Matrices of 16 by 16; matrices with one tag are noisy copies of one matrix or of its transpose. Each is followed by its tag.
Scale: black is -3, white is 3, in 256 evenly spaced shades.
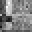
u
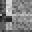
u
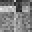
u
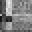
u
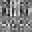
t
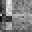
u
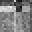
u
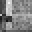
u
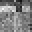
u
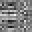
t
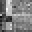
u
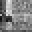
u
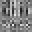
t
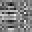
t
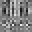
t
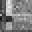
u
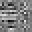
t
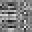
t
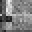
u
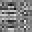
t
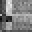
u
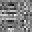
t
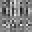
t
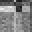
u
